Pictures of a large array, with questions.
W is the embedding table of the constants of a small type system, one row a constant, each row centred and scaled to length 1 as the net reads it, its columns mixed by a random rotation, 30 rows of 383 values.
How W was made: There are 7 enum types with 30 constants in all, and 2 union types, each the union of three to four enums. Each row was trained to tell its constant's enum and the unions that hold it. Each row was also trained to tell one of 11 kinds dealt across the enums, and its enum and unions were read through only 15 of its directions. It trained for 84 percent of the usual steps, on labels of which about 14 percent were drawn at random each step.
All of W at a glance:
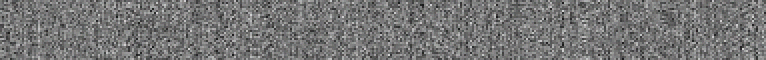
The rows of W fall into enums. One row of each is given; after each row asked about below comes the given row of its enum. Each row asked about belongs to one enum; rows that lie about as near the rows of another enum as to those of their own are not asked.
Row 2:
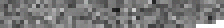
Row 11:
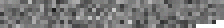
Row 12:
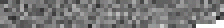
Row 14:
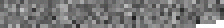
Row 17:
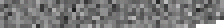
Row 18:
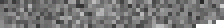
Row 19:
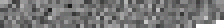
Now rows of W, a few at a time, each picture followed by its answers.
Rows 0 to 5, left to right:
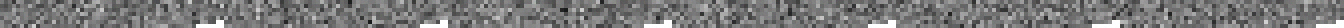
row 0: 18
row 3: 2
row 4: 12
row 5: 17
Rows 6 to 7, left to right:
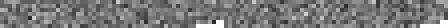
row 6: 11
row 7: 18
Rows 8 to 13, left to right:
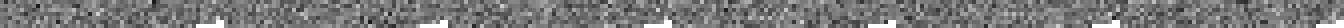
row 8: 18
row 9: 11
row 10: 18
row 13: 12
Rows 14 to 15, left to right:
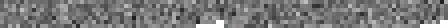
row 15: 17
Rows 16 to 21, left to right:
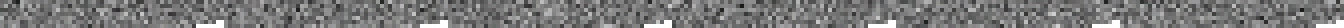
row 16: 19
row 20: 12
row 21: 11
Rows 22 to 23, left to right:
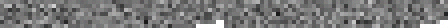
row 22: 11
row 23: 12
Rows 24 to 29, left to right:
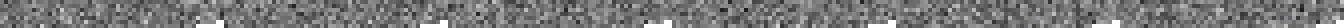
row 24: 14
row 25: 19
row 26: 2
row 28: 14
